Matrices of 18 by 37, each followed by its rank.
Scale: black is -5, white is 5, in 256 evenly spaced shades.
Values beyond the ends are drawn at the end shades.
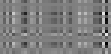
one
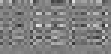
two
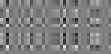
one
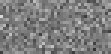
full rank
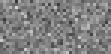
full rank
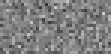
full rank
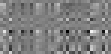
two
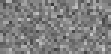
full rank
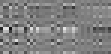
two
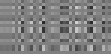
one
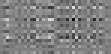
two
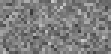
full rank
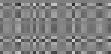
one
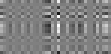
one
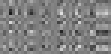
two
